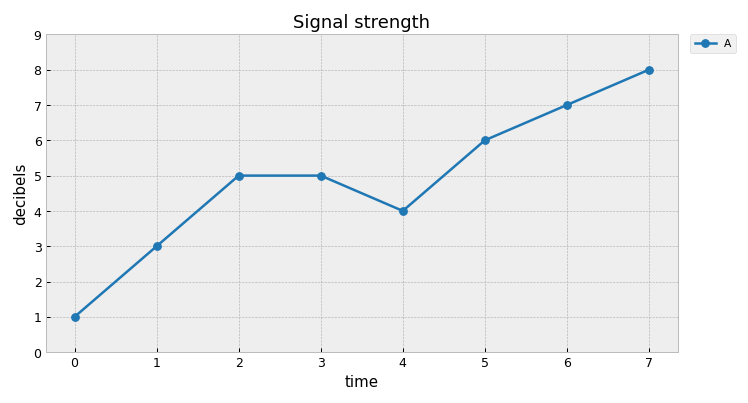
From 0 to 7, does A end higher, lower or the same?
higher
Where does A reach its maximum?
7
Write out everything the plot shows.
Title: Signal strength
x-axis: time, ticks 0 1 2 3 4 5 6 7
y-axis: decibels, ticks 0 1 2 3 4 5 6 7 8 9
Legend: A
Values:
A: 1 3 5 5 4 6 7 8
